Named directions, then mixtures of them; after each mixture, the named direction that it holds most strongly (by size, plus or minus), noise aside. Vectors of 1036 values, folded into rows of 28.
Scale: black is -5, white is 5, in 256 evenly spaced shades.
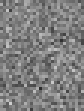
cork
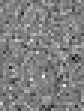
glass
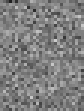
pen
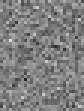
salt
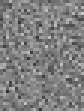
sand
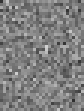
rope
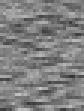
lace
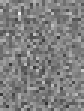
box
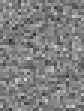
salt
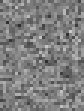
rope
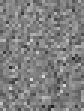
glass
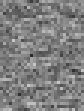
lace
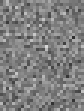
rope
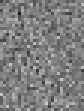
box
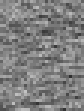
lace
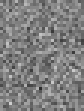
cork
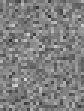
salt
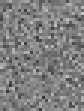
sand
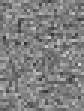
sand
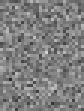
rope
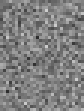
sand
